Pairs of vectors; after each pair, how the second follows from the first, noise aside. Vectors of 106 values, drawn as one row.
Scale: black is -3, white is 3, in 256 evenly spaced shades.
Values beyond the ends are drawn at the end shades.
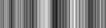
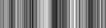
copied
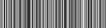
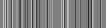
partly zeroed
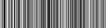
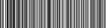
sign-scrambled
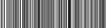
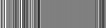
partly zeroed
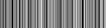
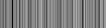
shrunk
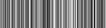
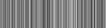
shrunk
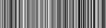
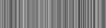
shrunk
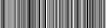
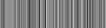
shrunk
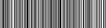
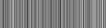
shrunk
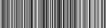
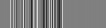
partly zeroed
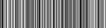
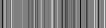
partly zeroed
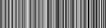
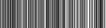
sign-scrambled
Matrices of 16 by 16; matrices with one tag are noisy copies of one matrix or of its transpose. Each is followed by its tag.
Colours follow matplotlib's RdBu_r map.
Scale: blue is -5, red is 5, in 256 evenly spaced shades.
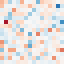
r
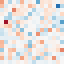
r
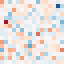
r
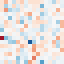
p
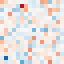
r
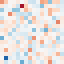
r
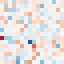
p
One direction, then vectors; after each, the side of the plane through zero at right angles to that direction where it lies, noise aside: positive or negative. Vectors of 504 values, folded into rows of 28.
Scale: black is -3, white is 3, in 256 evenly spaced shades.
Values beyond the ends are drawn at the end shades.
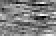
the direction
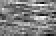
negative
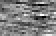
positive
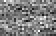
negative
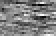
positive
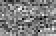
positive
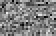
positive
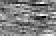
positive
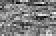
positive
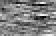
positive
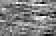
negative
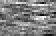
negative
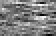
negative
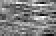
negative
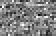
negative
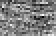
positive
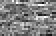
negative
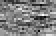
positive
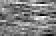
negative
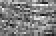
negative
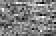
negative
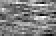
negative
